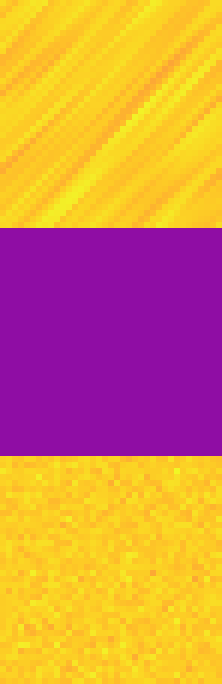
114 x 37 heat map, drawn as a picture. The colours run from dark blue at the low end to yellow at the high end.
It is made of 3 by 1 panels. Panel 1,1: very high, slanting up to the right, faint in contrast. Panel 2,1: low, flat. Panel 3,1: very high, fine-grained, faint in contrast.
